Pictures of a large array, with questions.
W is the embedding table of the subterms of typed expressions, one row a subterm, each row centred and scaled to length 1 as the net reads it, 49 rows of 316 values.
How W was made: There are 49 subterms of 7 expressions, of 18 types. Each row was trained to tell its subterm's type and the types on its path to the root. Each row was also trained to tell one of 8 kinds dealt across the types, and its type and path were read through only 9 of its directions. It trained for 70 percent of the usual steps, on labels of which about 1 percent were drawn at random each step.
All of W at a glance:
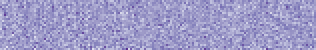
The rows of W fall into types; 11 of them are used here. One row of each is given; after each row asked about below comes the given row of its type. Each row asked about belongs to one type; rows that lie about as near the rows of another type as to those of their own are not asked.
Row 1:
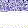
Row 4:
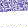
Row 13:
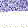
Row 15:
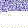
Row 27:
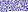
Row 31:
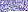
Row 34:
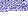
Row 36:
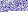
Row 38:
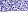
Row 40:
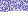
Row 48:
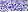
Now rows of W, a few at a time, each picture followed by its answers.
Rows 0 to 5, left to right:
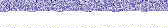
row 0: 34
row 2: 48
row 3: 13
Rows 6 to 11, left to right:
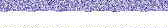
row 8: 40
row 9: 27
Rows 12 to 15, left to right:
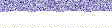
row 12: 15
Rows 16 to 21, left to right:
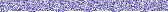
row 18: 15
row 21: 48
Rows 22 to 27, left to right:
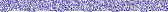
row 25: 13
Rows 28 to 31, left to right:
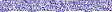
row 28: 40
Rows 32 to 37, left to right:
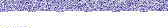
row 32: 15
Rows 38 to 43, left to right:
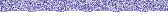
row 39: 1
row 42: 27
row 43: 48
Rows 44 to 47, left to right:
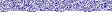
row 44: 31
